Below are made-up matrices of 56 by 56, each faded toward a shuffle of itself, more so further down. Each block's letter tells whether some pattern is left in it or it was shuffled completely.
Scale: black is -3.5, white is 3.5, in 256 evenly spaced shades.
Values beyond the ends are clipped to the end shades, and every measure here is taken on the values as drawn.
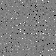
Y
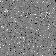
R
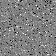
R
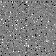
Y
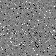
Y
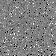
R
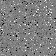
Y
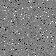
R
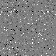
Y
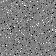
R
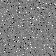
R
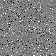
Y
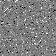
R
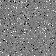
Y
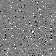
Y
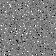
R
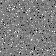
R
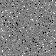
Y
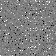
Y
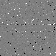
Y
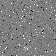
R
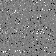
Y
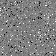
Y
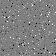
R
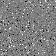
Y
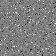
R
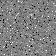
R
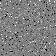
R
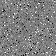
R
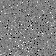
Y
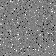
Y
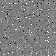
Y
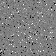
R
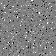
Y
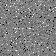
R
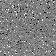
R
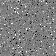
R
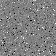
R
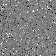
Y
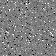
R
